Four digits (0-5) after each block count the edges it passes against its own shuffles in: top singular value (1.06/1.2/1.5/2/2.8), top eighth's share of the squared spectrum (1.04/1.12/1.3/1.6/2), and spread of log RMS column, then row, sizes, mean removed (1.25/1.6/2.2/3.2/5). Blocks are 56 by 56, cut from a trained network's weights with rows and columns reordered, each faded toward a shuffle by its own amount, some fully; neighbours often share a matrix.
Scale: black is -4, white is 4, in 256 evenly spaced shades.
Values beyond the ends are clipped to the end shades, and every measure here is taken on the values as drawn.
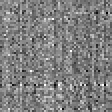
3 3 1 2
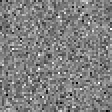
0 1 0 0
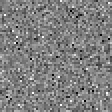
0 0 0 0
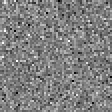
0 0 0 0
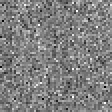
1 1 0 0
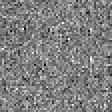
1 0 0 0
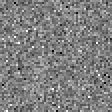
0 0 0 0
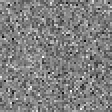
0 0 0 0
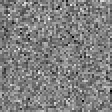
1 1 0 0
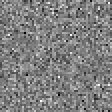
0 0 0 0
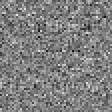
2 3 0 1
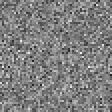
2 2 0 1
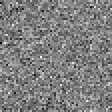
2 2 0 0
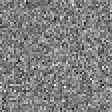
2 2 0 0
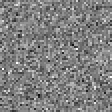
1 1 0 0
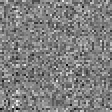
3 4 2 1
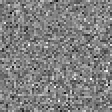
1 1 0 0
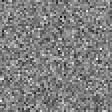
2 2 0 0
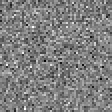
1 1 0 0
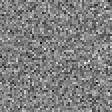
1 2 0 0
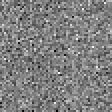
1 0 0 0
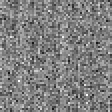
2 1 0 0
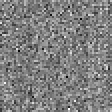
1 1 0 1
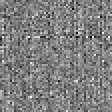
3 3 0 2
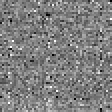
1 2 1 0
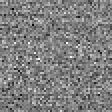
1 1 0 0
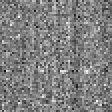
2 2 1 1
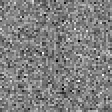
1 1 0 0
